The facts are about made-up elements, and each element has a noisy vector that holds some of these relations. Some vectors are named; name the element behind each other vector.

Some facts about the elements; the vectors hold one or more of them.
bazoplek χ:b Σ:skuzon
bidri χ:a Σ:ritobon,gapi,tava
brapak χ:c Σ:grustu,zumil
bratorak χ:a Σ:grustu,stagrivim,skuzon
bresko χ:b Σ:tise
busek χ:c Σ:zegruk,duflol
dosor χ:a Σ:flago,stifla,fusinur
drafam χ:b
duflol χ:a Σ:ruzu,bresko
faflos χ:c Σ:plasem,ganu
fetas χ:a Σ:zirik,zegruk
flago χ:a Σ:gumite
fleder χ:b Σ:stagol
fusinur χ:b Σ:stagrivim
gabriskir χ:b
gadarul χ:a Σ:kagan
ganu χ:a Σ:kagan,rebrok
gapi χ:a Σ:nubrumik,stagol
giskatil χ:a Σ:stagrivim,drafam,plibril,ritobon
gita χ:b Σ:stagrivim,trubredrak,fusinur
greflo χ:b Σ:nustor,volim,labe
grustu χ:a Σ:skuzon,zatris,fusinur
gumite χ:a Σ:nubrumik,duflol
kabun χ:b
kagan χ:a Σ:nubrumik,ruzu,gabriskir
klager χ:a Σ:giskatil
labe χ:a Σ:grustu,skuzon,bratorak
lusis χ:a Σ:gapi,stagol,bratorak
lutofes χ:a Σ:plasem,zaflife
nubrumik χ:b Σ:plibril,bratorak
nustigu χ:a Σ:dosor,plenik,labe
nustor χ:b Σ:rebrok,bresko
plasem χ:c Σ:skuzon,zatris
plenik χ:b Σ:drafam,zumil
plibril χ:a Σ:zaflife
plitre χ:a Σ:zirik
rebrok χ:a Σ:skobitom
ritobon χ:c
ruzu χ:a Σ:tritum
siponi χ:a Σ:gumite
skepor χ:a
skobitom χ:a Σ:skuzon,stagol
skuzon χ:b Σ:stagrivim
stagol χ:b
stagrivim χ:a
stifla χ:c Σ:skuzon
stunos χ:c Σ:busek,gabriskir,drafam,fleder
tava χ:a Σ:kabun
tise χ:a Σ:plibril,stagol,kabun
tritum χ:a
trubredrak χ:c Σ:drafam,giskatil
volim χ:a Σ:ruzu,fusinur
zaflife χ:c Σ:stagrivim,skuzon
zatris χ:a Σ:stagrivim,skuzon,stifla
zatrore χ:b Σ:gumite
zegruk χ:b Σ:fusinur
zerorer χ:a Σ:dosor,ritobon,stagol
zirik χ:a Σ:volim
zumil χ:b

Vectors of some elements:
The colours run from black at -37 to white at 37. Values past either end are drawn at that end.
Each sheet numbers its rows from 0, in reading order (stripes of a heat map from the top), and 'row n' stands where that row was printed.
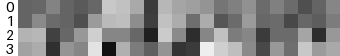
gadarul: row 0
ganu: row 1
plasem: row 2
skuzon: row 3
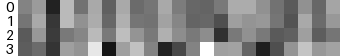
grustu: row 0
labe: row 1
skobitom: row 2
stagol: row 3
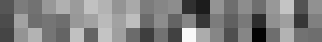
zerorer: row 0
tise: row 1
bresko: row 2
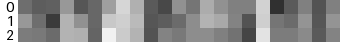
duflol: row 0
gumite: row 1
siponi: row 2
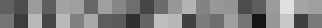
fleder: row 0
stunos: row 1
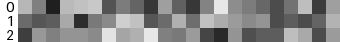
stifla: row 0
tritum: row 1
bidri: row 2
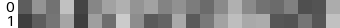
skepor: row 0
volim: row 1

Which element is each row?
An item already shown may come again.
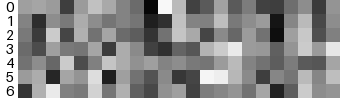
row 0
faflos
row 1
busek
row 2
stunos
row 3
zegruk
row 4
skepor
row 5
skuzon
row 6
greflo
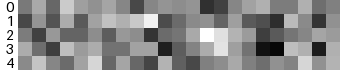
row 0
nustigu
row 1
tava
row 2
gabriskir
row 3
ritobon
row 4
bazoplek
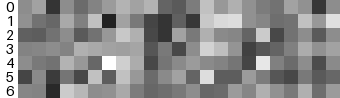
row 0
plibril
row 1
fusinur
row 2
duflol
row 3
nubrumik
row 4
siponi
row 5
rebrok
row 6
dosor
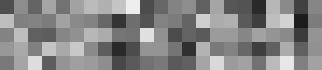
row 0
tava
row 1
trubredrak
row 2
lutofes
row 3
brapak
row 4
gita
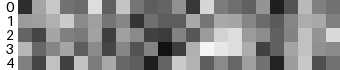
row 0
nustor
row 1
plenik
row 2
zegruk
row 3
drafam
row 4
stunos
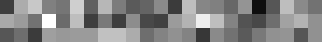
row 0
nustor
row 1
zumil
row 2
gapi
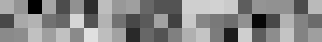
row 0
stagrivim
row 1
nustor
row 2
zatrore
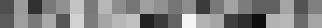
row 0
skobitom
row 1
kabun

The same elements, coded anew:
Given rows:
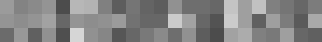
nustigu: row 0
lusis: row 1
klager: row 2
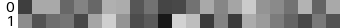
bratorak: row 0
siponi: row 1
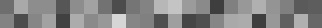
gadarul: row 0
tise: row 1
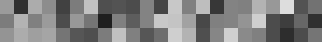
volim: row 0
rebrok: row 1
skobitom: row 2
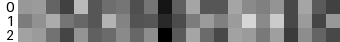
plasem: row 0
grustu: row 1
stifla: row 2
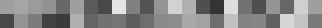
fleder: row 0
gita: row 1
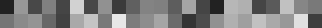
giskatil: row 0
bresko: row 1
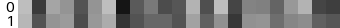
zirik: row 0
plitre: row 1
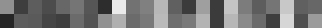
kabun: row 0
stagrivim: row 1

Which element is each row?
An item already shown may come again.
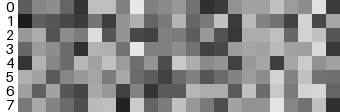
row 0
bresko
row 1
stagrivim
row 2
trubredrak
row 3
bresko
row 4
nubrumik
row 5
brapak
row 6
zegruk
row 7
nustor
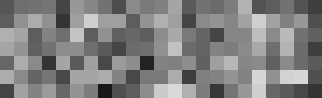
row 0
lutofes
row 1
duflol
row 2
stunos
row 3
faflos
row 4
bazoplek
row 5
busek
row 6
ganu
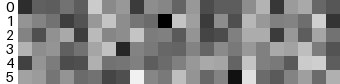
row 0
plibril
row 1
zatrore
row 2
tise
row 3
greflo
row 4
gita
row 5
stagol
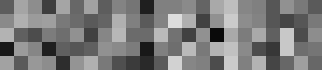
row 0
bazoplek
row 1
skobitom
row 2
ritobon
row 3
skuzon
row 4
dosor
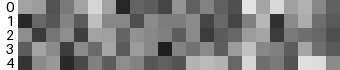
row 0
plenik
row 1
plibril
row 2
tava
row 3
bazoplek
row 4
fusinur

